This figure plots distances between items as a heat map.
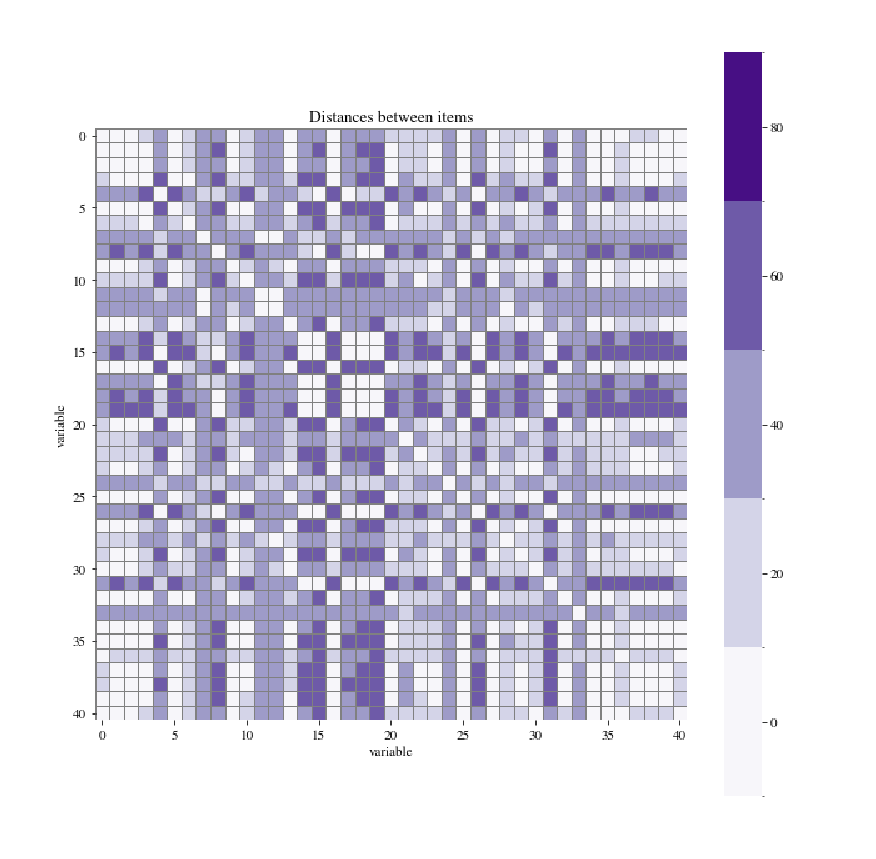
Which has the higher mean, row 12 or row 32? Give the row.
12
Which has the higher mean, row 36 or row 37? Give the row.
36
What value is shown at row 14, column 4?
20
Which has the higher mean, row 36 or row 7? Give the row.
7
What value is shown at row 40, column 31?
40
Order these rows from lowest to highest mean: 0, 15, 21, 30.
0, 30, 21, 15
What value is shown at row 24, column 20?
40
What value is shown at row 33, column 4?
40
